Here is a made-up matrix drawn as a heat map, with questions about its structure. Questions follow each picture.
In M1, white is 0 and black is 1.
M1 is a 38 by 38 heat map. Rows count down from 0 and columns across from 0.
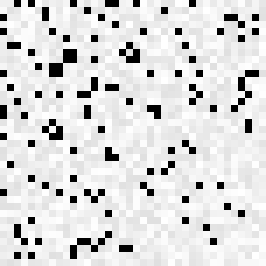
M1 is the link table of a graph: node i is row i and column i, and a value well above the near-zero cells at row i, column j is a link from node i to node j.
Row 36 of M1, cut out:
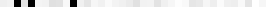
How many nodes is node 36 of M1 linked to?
3
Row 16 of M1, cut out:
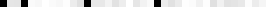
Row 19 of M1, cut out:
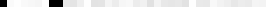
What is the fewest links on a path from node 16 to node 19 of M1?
2
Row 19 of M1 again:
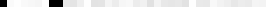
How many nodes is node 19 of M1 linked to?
3
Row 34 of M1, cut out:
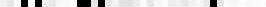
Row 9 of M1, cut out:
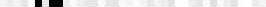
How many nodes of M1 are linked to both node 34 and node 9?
1
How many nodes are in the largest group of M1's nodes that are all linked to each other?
2
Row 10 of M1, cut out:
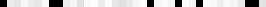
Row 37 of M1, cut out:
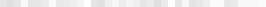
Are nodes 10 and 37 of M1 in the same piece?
no
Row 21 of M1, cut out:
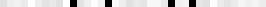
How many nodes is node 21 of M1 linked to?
4
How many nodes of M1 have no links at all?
1
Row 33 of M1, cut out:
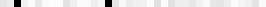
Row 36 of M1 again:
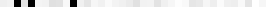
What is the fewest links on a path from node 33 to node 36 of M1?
2
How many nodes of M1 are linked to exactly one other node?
1
